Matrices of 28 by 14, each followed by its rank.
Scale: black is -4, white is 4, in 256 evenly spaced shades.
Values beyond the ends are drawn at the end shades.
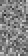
full rank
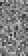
full rank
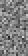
full rank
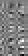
two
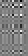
one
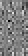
three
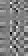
two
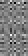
two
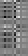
one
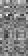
three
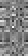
three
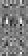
three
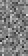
full rank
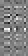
two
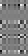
one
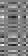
one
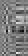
two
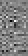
three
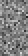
full rank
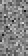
full rank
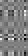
one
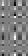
one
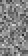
full rank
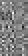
three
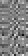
two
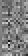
three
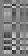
one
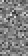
full rank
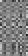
two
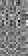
three
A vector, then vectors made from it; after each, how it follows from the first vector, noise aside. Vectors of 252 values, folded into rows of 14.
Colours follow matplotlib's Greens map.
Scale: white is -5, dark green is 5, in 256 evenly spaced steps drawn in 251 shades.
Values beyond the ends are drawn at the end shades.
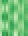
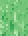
partly zeroed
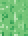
partly zeroed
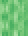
shrunk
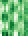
scaled up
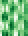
scaled up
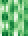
scaled up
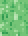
partly zeroed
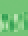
partly zeroed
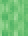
shrunk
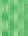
shrunk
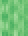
shrunk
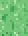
partly zeroed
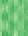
shrunk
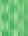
shrunk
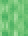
shrunk
